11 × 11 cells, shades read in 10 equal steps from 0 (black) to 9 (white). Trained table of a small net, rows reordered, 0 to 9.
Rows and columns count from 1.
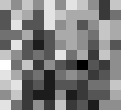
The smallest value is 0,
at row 7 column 8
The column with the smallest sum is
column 4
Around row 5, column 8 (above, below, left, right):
5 6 6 3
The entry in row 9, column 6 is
3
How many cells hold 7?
15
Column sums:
64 66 44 33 43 58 49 43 38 48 59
